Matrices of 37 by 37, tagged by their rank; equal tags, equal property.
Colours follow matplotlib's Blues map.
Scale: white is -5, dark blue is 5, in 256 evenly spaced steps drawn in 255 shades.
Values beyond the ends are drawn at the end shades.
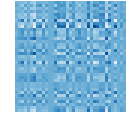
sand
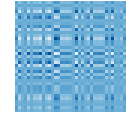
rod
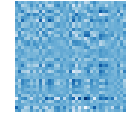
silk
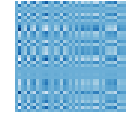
rod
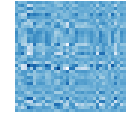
silk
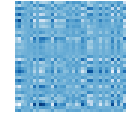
sand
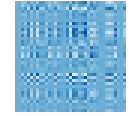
sand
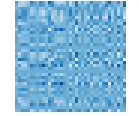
silk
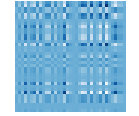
rod
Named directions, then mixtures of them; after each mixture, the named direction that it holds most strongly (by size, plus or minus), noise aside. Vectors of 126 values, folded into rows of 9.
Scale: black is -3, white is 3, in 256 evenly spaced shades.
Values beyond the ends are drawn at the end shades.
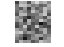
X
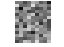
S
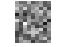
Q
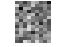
S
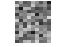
S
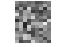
Q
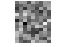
Q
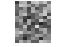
X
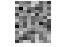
S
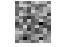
X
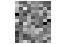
Q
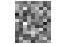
Q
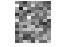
S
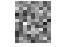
Q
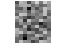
X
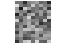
S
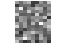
S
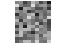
S
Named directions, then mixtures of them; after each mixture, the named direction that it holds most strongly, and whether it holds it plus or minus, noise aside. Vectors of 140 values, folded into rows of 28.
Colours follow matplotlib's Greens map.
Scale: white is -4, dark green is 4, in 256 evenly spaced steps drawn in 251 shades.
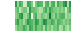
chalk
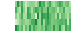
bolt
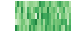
bolt, plus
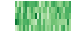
bolt, minus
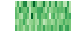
chalk, minus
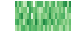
chalk, plus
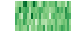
chalk, minus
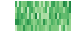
bolt, minus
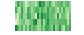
bolt, plus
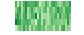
bolt, minus
